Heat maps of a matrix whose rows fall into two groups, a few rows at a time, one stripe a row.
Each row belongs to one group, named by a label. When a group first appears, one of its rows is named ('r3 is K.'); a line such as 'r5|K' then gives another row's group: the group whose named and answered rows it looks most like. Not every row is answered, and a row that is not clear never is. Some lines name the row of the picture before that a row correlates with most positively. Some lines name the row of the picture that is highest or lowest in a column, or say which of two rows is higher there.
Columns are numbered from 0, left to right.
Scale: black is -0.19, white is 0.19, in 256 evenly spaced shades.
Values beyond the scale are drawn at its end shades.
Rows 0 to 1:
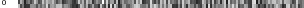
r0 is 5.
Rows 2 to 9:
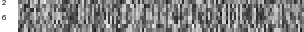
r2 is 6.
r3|5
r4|5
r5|5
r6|5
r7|5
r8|6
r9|6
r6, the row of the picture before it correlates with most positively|1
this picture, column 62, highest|3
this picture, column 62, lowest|9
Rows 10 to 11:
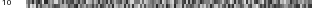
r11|6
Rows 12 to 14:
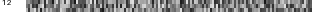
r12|5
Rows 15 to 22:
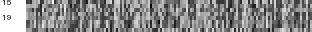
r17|5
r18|6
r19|6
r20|6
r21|6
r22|5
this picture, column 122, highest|15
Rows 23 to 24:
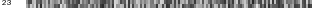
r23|6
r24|6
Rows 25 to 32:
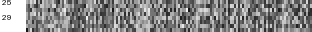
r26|5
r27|6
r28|6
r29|5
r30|5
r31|6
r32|5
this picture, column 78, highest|31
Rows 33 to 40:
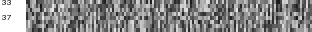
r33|6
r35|6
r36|5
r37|6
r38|5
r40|5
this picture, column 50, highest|35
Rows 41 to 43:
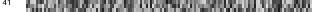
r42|6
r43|5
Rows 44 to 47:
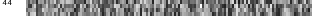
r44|5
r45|6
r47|6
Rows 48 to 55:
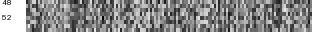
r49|5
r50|6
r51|6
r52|5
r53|6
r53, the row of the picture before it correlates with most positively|47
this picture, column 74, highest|49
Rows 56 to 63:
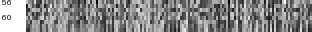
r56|5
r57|5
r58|6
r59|5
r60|5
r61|6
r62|6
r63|6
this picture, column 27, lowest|60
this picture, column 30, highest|60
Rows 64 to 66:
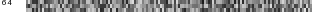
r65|6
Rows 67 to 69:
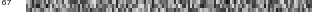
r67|5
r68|5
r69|6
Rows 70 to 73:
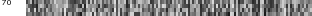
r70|5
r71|5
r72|5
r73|5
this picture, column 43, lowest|72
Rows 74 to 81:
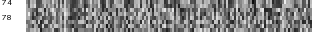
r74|6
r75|6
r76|5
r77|5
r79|6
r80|5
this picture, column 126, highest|76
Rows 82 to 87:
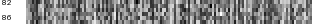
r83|5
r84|5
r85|5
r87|5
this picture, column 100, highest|84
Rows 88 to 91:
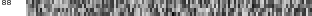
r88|5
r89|5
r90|6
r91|6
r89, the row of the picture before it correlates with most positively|84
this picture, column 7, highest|89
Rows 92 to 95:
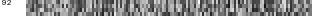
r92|5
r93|5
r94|5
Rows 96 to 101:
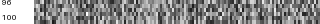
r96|6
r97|5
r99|6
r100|5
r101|5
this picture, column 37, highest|100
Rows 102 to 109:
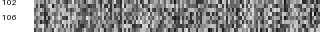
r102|6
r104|6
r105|5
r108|6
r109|5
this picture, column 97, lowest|104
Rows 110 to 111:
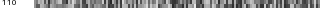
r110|6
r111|6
